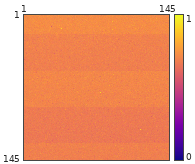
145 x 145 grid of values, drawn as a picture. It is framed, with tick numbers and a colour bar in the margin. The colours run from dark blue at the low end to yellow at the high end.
Average level on the scale: 70%. Stripes: horizontal, repeating 2 times. Slope: up to the top.
